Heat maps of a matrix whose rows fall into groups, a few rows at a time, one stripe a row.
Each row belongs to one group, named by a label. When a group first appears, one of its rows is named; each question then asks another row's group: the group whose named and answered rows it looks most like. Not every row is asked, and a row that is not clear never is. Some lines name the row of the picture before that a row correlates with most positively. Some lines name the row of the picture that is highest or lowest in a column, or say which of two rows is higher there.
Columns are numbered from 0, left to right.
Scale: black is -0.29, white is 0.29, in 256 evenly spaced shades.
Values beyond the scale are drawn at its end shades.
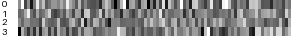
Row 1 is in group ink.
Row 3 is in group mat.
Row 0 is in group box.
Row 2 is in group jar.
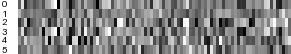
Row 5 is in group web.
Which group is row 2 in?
mat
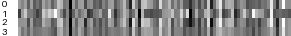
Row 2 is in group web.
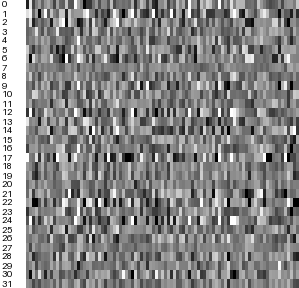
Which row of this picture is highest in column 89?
14
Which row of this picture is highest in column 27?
17
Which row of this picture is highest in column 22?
14
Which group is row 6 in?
jar
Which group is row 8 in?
box
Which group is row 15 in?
jar
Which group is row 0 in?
box
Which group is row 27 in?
jar
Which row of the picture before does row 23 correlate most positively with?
1
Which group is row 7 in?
web
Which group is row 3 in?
ink
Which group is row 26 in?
jar
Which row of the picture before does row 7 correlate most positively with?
3
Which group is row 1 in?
box
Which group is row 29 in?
web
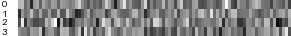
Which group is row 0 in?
box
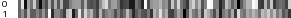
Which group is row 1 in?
ink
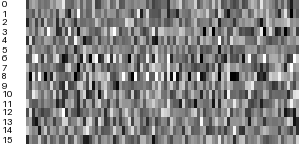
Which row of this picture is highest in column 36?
8
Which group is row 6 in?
ink
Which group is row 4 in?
box
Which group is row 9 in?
jar
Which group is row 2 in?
mat
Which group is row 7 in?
web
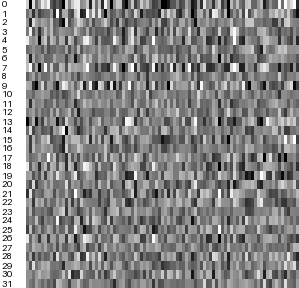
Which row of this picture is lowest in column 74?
9
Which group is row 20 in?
mat
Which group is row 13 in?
mat
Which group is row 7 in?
box
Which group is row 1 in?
ink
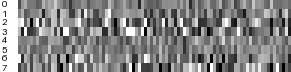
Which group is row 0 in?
web
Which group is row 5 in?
ink
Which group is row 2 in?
box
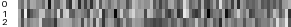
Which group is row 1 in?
mat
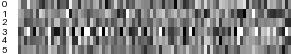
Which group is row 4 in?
ink
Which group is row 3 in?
ink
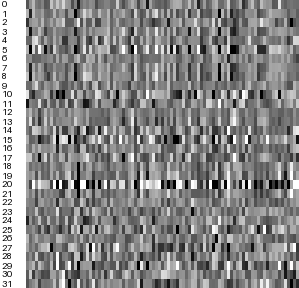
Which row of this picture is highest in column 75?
25
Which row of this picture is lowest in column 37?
29
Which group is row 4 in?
ink
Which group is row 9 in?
ink
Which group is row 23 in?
ink
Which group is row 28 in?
ink
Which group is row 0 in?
web
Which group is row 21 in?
web
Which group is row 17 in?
box
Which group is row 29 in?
web
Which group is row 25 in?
mat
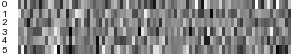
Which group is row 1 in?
box
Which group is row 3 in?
web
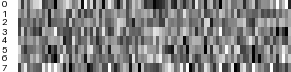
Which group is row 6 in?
web
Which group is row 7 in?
web
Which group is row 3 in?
jar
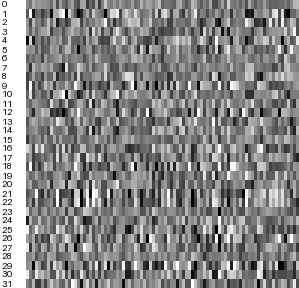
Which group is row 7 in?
jar
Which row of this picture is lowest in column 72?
21
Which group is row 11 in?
jar
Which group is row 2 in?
mat
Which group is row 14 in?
jar
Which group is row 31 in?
mat
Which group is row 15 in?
mat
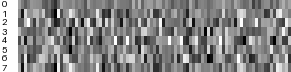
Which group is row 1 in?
jar
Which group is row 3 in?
web
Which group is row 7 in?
jar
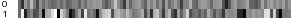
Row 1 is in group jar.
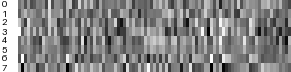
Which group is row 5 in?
jar
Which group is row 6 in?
box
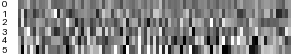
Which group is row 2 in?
box
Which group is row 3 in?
ink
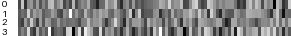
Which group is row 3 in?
ink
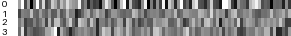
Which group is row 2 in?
ink
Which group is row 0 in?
box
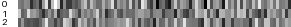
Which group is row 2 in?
mat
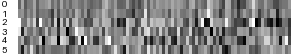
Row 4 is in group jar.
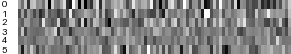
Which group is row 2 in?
jar
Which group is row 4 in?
mat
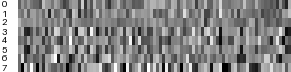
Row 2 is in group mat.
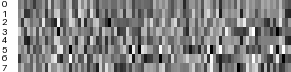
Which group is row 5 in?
web
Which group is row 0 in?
ink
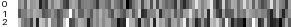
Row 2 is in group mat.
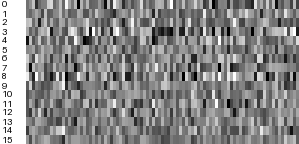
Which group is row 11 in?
mat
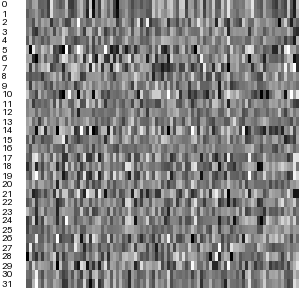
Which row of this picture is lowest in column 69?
24
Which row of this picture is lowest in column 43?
27
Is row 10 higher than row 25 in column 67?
Yes
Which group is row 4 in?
jar
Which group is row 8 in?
mat
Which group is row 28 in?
mat
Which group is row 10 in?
web
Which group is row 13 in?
box
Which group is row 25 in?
mat
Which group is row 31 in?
ink
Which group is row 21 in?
ink
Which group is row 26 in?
ink
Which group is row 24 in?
mat
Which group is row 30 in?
ink
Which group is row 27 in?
box
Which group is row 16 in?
jar
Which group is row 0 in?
jar
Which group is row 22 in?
mat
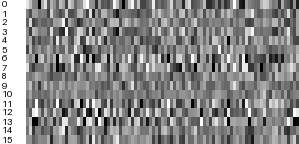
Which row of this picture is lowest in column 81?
6
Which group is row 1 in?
jar
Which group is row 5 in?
box
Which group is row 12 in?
ink
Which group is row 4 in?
ink
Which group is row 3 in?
jar
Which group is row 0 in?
box
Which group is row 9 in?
box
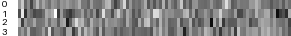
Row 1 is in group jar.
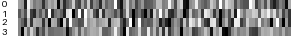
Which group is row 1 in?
ink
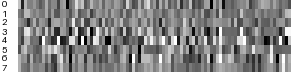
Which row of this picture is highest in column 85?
0
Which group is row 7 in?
web
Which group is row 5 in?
web
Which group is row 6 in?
web
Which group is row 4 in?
jar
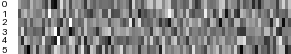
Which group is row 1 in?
web
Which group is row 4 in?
jar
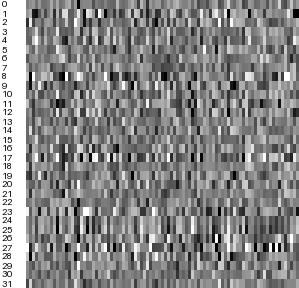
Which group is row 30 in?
mat
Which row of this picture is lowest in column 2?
1
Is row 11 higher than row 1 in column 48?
No
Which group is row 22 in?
web
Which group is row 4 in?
ink
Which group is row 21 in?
jar
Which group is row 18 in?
jar
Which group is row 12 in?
ink
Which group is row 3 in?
ink
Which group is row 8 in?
jar
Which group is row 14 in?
box
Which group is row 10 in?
ink
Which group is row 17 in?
ink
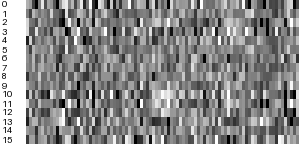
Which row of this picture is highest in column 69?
3
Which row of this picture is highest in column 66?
0
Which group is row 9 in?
web
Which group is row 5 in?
jar
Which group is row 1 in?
jar
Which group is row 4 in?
box
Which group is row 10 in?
jar
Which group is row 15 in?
mat
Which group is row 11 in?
web
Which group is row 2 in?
web
